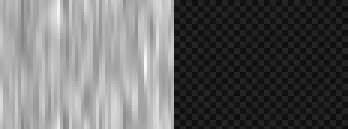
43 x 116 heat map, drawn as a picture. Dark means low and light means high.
The table splits into one row of 2 panels. Panel 1,1: high, streaked downward. Panel 1,2: very low, checkered, faint in contrast.
